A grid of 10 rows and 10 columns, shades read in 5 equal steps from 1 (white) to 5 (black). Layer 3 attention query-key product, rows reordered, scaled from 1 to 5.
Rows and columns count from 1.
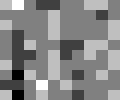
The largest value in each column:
4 5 4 4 4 4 4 3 4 3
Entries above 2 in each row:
6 9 7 8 7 7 7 7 8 7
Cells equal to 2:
25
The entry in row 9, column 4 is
1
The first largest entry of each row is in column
4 9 2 2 2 2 2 2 1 2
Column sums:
27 37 29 28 25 31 33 27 28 25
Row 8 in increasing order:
2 2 2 3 3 3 3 3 4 5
